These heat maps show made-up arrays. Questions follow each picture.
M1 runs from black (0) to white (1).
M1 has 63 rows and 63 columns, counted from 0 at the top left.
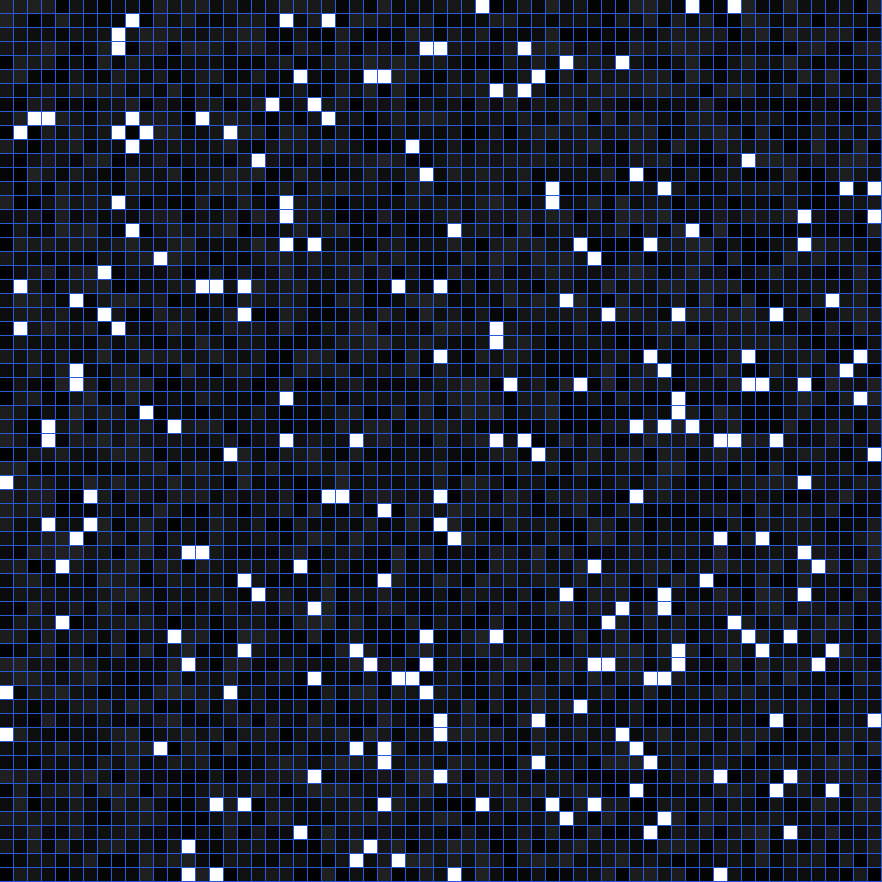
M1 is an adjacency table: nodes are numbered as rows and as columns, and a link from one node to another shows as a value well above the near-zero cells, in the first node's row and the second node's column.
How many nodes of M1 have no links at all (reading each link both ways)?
1
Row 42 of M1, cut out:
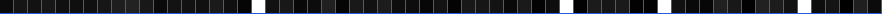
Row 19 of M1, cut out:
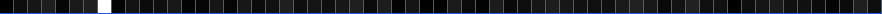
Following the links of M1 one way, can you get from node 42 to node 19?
yes
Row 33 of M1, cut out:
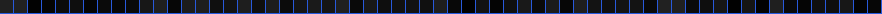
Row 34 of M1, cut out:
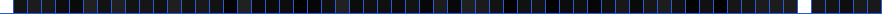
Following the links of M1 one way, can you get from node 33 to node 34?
no
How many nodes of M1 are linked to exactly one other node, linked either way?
5
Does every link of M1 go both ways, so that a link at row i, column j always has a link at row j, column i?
yes
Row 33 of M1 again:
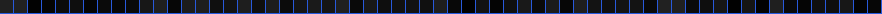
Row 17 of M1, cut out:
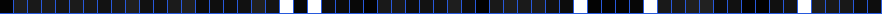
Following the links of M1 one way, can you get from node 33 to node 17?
no
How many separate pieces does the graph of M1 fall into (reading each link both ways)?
2
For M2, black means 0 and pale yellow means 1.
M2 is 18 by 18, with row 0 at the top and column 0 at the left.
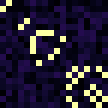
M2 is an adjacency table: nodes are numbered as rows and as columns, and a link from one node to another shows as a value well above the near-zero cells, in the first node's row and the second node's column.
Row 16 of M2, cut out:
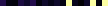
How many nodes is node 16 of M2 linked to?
3
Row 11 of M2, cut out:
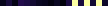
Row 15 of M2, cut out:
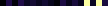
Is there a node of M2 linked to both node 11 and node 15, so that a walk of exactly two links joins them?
yes
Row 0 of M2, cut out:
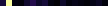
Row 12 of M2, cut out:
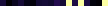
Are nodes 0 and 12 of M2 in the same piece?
no
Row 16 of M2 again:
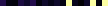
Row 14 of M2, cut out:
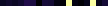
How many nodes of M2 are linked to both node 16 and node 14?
2
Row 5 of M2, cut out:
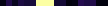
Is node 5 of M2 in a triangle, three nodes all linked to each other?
no
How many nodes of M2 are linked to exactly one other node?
8
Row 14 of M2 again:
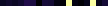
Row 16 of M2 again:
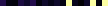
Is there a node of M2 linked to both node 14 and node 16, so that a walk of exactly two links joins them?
yes
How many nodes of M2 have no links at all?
1
